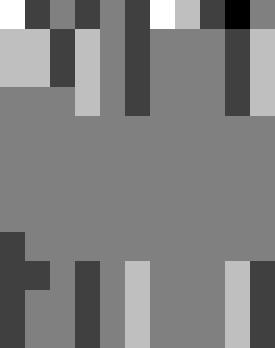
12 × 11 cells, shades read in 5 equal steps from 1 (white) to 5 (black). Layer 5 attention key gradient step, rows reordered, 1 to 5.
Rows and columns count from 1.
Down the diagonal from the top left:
1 2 4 2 3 3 3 3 3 2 4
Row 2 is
2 2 4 2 3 4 3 3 3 4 2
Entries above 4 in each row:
1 0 0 0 0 0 0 0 0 0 0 0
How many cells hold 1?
2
